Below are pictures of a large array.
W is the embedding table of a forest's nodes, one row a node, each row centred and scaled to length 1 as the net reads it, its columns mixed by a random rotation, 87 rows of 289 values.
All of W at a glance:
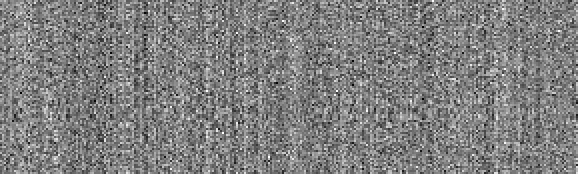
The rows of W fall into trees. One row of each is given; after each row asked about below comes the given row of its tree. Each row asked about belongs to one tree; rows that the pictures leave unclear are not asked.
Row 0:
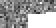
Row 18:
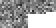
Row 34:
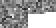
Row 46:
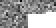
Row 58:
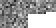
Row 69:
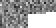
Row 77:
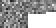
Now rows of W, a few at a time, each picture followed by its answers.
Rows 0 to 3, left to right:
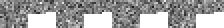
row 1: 69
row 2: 34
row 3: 58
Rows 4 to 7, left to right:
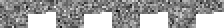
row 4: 0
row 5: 34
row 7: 34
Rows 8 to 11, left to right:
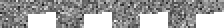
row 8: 0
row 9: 34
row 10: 18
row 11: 58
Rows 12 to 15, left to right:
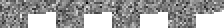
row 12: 77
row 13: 58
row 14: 69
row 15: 18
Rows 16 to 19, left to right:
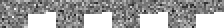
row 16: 34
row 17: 69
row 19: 69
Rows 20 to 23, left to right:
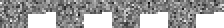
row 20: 69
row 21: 58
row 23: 77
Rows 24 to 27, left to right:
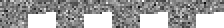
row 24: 69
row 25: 18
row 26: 0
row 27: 34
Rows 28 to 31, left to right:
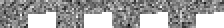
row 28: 58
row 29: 77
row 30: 34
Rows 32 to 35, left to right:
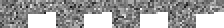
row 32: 58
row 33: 69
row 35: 18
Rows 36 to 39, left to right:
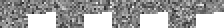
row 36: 18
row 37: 0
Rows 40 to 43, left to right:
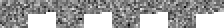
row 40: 58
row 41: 34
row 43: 18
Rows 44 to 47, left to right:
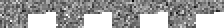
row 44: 69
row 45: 34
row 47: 58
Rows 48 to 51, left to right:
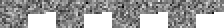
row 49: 58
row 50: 58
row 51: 58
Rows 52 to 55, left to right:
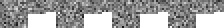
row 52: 34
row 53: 69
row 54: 46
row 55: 46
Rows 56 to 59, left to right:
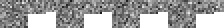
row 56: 46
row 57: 58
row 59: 58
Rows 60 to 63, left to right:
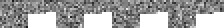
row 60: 46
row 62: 34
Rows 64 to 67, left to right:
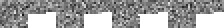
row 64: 58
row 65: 69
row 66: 18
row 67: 69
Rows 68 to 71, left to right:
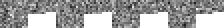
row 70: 69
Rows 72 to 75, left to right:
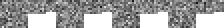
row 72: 46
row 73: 77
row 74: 46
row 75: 34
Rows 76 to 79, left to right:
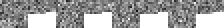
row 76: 18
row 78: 69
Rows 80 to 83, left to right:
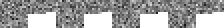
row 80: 18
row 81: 69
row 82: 58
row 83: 34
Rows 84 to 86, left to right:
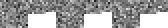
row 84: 69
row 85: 34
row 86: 34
